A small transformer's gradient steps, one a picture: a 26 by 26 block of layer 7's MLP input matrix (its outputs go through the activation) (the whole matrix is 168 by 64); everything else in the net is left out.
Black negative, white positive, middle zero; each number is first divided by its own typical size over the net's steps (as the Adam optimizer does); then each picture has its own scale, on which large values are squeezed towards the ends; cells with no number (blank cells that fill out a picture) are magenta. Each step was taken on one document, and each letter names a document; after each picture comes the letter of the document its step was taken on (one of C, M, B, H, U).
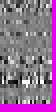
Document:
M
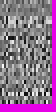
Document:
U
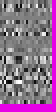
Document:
M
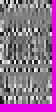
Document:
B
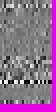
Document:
M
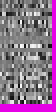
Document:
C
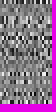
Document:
U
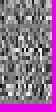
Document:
U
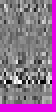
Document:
M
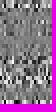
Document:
M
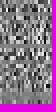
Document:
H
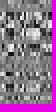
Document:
C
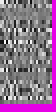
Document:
B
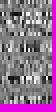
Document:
C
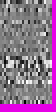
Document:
M
